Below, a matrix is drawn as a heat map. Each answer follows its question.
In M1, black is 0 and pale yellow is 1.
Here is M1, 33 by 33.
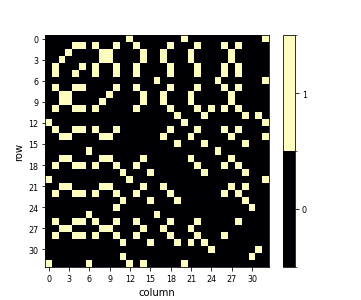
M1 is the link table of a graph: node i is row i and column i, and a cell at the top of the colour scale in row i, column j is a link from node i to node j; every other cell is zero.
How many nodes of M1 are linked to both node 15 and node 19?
2
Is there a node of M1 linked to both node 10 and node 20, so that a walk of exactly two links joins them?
no
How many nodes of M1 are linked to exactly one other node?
0
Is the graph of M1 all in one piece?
yes
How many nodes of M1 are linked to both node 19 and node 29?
3
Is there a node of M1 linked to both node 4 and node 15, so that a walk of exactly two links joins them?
no
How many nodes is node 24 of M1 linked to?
2
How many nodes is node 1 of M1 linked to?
9
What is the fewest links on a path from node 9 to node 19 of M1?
3
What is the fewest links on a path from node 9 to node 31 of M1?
4
